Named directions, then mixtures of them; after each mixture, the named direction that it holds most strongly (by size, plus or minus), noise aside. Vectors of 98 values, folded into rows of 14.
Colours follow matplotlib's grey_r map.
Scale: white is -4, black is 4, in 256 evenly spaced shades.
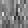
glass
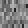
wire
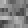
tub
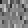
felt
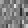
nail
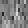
glass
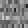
wire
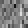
nail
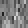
glass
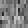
glass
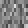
nail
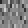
felt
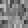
felt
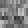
tub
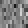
nail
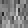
glass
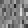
nail
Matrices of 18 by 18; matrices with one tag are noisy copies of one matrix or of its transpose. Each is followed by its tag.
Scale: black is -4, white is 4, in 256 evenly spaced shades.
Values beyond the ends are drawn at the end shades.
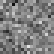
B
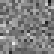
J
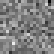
J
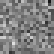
J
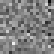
J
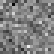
B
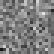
J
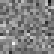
J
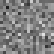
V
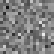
V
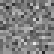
V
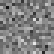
V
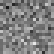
V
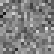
B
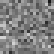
J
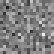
V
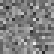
V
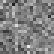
B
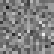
V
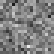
B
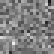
J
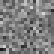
J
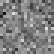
B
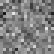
B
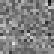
J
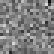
J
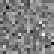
V
